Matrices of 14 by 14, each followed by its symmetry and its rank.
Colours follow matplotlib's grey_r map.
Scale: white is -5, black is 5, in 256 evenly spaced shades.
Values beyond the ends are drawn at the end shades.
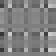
neither, rank one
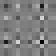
symmetric, rank one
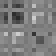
symmetric, rank two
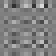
neither, rank one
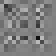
symmetric, rank two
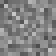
symmetric, full rank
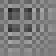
symmetric, rank one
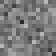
symmetric, full rank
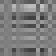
neither, rank one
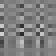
neither, rank one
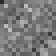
symmetric, full rank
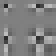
symmetric, rank one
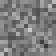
symmetric, full rank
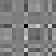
symmetric, rank one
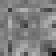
symmetric, rank two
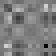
symmetric, rank two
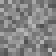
symmetric, full rank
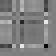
symmetric, rank one
